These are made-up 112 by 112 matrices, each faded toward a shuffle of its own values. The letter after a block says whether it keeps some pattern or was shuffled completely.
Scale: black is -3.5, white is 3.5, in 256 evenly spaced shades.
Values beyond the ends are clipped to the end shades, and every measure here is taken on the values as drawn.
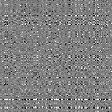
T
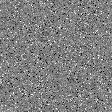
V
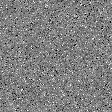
V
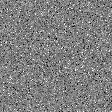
V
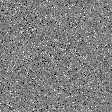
V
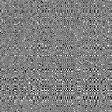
T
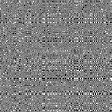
T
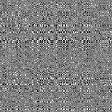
T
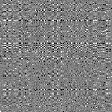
T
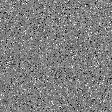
V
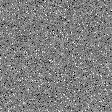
V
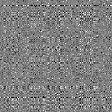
T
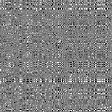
T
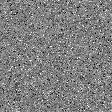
V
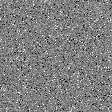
V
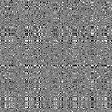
T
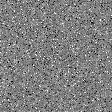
V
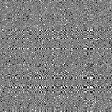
T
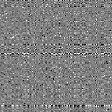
T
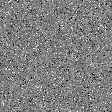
V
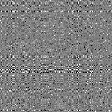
T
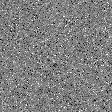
V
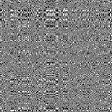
T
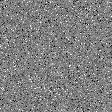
V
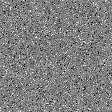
V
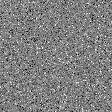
V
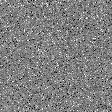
V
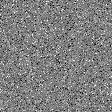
V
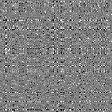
T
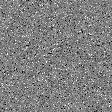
V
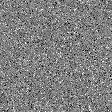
V
